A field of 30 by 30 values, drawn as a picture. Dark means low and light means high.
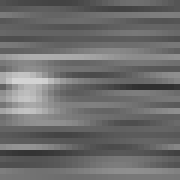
Grain: streaks across. Bumps: one, in the middle left. Ninth with the highest average: middle left.
